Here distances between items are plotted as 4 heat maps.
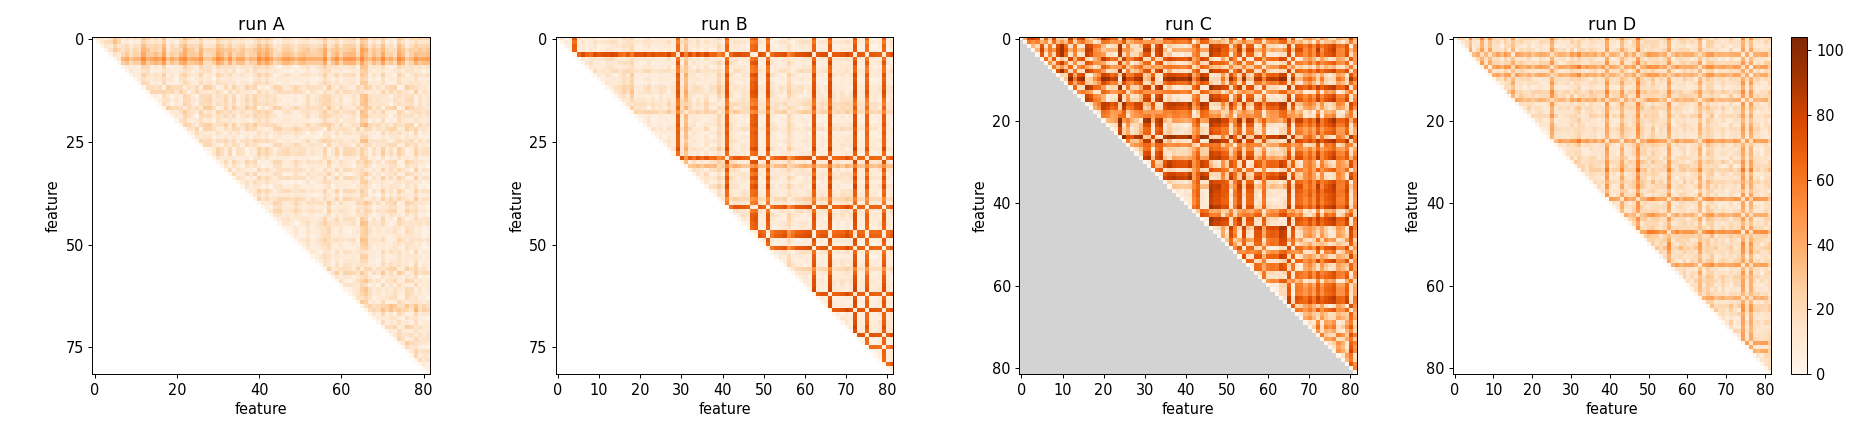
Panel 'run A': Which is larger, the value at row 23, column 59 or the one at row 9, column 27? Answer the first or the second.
the first
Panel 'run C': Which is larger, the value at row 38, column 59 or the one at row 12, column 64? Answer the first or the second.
the first
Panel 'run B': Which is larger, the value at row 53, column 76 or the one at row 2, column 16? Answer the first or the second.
the second
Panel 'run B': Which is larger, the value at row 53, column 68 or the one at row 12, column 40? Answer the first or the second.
the second
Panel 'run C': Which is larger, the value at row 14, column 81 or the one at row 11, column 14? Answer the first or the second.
the second
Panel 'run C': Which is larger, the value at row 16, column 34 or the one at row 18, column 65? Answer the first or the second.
the second
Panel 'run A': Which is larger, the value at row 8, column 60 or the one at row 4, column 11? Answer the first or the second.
the second
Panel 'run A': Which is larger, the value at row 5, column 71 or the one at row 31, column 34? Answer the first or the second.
the first
